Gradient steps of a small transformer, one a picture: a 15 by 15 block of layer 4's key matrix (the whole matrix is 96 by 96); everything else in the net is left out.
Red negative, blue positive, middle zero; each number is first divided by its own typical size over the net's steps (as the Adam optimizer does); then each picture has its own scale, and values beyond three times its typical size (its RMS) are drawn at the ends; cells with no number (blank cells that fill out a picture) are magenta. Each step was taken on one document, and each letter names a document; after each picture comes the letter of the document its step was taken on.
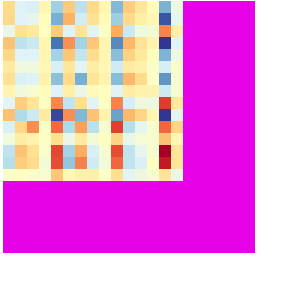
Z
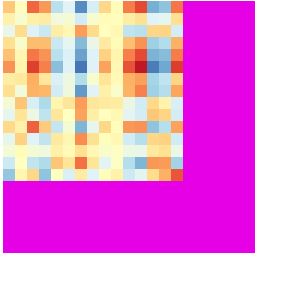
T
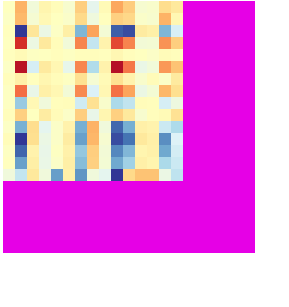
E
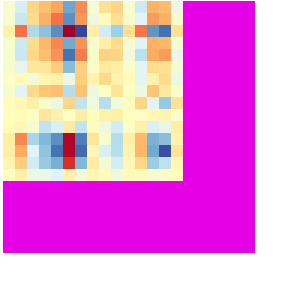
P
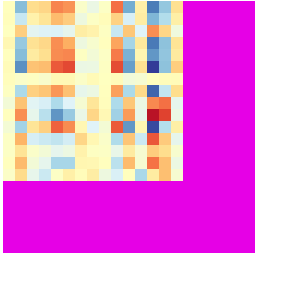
T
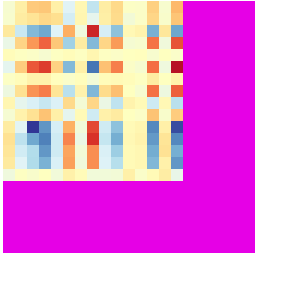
E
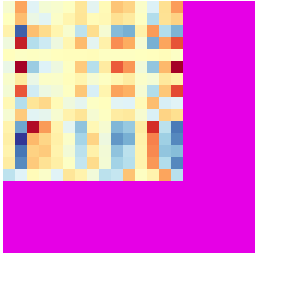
E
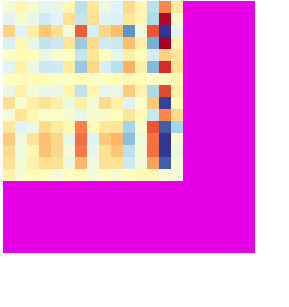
E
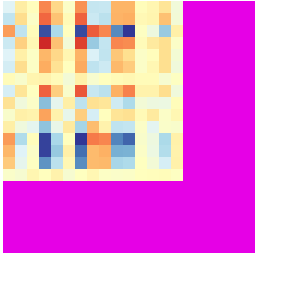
P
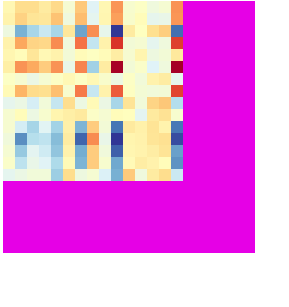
E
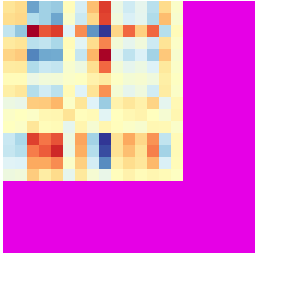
P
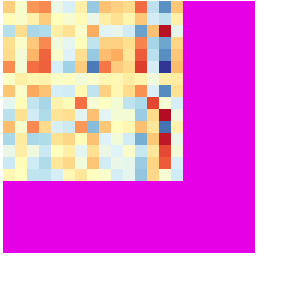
T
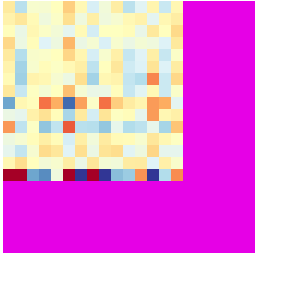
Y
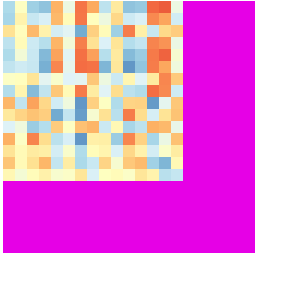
T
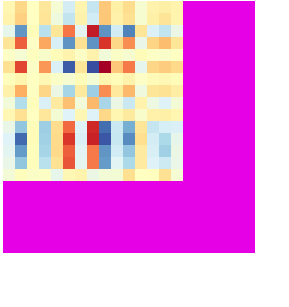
E
